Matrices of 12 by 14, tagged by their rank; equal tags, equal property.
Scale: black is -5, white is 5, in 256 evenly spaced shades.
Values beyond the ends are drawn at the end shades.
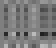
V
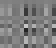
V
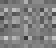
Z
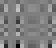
V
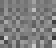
Z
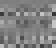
Z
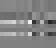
V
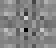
Z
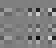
V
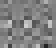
Z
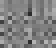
Z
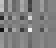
V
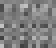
Z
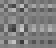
V
